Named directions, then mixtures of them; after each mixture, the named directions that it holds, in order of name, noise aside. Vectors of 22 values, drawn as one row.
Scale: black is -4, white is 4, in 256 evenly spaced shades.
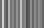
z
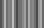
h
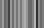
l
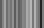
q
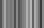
q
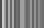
h, q, z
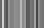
l, z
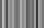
h, l, z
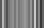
l, q, z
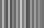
z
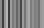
z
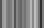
q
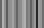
h, l, z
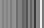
h, l, q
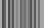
h, q, z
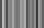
h, l, z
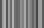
h, z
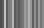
h, q
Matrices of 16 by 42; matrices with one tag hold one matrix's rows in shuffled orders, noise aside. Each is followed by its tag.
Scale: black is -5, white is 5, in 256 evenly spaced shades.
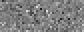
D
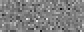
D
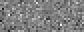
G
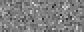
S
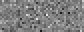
D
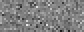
D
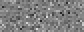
D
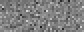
D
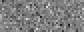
D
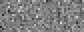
G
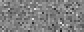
S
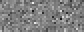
S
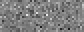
D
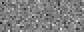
G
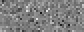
D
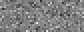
D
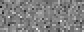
G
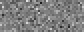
D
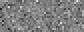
G
